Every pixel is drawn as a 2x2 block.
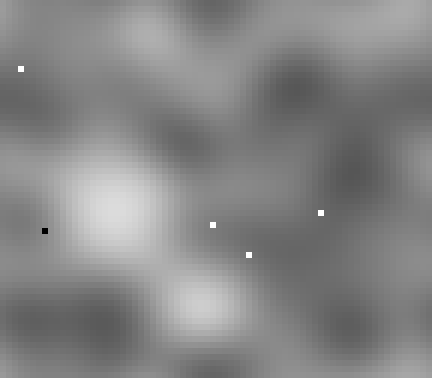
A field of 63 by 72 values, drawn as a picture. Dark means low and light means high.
The ninth with the highest average is the middle left. The ninth with the lowest average is the middle right. Five lone cells stand out: four far higher and one far lower than their neighbours. No single row or column stands out from its neighbours.
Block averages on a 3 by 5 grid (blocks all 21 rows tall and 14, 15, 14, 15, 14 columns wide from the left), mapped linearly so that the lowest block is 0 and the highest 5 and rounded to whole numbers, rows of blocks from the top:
1 2 2 1 2
3 5 1 0 0
1 2 3 1 1
